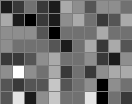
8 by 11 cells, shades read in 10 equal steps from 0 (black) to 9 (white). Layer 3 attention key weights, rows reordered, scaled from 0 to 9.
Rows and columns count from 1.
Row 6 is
5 9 5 4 6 2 4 2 5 6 6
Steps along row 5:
same up up up down same up down down up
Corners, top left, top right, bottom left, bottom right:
1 4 3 2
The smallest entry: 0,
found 4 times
